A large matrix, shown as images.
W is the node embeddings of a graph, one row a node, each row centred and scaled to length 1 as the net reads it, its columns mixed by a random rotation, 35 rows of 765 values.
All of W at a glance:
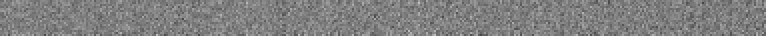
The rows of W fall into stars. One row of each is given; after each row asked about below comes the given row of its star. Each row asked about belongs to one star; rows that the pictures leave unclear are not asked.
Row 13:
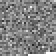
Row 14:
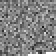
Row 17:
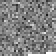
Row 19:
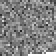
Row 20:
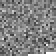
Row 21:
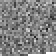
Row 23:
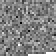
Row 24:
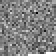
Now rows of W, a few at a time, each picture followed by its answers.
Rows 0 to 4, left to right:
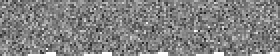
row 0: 19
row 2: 17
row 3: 21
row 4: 20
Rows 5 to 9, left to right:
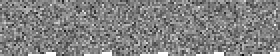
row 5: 24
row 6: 19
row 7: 14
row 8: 13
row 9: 23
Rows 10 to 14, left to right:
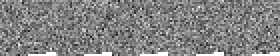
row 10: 23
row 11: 21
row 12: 19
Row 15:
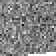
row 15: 17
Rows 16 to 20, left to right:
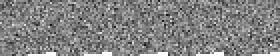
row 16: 20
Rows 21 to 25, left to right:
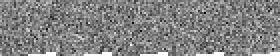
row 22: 24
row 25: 19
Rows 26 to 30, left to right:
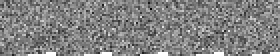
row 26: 20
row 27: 24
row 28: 13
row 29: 20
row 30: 14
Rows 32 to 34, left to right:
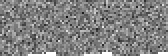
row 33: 17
